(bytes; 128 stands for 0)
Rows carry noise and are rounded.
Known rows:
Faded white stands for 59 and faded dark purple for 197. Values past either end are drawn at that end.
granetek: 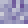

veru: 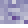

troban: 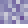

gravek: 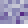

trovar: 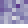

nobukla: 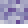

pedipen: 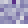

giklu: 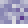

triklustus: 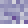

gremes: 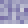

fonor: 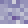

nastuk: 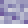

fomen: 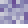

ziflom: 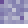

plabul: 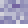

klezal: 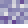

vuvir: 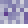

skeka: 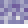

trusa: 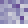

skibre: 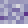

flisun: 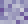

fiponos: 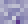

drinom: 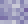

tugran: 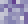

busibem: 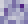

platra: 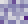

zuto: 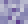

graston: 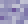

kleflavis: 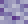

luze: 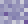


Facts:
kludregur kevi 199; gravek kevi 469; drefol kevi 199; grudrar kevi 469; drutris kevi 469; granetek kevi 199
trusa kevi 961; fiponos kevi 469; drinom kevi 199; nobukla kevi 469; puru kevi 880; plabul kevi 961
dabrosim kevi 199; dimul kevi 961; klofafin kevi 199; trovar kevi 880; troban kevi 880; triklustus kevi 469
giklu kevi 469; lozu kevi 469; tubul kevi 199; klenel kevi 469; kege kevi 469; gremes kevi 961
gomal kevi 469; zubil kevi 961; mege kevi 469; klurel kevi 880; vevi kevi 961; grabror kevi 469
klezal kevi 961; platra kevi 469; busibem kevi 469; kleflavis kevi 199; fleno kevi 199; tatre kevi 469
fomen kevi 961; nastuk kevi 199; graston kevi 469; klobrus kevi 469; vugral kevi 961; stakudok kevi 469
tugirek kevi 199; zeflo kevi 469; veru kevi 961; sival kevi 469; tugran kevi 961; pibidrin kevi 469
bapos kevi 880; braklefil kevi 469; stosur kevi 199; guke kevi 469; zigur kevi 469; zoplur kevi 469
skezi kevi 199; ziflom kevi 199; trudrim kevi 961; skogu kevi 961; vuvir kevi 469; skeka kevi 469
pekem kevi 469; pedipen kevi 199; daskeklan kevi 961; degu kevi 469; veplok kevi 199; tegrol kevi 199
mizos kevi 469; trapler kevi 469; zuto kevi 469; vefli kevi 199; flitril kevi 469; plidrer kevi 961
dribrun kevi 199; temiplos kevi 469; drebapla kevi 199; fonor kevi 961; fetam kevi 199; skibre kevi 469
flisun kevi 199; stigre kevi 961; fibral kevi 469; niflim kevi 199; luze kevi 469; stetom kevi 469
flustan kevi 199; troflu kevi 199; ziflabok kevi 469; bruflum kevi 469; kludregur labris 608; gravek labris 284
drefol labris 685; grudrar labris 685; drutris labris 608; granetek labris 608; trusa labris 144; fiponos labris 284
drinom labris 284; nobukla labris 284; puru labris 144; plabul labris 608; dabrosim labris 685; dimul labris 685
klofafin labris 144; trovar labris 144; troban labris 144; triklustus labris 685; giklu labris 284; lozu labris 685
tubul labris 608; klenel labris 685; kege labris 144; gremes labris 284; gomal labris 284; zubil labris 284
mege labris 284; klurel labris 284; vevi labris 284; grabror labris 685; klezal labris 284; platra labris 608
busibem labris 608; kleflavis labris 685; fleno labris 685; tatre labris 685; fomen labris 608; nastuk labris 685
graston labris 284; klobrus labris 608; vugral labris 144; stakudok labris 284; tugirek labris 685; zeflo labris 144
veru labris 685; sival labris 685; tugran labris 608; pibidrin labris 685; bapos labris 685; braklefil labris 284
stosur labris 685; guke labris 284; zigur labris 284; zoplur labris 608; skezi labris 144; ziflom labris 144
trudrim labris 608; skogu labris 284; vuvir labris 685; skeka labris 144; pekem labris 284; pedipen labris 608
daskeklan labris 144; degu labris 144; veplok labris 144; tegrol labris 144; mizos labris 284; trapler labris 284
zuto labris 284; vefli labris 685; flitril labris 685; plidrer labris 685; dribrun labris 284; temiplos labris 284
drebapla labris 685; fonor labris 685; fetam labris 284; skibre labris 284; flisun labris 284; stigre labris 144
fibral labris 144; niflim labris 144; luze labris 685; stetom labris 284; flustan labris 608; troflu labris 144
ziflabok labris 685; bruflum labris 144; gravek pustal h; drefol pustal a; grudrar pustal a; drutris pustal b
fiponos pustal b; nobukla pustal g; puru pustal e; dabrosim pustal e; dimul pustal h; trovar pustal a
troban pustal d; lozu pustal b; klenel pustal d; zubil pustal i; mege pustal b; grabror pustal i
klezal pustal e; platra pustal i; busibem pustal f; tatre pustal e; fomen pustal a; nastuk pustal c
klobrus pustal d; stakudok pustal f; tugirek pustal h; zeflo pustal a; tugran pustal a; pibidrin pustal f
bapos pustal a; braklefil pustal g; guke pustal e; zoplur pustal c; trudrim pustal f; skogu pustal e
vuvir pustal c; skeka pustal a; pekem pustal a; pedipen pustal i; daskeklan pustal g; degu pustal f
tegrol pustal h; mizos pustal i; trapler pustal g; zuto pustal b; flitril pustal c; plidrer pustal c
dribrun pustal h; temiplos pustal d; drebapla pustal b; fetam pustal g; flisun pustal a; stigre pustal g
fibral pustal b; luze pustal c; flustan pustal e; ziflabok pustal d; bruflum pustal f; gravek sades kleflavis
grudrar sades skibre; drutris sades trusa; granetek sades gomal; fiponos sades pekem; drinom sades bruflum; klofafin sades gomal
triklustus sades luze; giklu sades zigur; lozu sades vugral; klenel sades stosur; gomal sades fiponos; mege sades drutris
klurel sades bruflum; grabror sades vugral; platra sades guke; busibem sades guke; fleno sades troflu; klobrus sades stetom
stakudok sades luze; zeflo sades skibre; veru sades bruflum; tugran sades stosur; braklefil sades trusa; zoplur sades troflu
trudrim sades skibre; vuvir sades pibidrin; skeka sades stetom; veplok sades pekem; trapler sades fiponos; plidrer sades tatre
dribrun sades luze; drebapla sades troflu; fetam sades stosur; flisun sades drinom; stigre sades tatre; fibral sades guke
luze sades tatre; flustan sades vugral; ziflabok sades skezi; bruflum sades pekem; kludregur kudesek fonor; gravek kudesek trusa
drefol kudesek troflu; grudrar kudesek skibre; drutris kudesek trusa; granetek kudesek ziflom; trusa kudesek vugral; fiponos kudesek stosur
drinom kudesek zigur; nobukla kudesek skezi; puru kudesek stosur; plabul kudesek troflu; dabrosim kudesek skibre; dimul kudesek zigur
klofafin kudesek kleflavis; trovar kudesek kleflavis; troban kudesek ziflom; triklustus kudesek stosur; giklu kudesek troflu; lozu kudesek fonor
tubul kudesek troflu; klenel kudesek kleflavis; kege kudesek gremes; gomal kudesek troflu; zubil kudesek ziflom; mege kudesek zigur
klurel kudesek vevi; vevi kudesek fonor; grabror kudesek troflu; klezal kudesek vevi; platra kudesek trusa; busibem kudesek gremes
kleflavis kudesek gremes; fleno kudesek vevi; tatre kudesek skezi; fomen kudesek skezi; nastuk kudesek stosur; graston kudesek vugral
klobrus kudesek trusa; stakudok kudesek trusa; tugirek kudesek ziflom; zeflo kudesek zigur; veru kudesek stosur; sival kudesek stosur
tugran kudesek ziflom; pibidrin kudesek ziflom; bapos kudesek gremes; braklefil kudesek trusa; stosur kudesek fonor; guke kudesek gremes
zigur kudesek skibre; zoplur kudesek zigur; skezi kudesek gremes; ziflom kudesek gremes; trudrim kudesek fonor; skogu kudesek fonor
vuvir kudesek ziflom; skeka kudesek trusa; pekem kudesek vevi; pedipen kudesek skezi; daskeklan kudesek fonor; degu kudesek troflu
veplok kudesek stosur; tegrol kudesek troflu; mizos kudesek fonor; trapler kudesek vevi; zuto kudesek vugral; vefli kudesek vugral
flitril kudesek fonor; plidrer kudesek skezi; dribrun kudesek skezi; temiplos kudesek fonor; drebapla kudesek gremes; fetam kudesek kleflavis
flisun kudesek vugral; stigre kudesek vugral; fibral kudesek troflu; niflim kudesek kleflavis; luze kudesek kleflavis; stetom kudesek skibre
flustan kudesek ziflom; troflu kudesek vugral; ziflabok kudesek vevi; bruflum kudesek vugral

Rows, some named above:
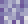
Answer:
skezi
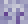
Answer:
dribrun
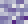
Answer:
guke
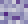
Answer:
tugirek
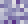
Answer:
tatre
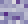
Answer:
tugirek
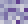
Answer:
braklefil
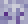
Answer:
dribrun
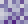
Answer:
flustan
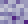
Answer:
drebapla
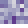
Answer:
dabrosim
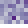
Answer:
grudrar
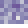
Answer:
skeka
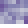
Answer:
bapos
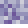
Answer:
grabror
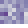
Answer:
tegrol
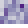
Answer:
busibem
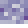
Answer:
pekem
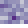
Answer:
klenel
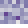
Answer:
dimul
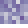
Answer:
troban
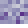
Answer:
gravek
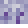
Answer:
dribrun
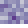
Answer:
klenel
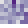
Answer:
zoplur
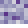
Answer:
tugirek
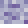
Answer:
plidrer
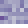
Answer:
klurel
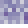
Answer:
vuvir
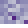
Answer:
fleno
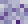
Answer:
stakudok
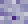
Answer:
vefli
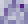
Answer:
busibem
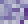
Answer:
stetom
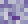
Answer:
ziflabok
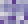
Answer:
klobrus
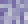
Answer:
troflu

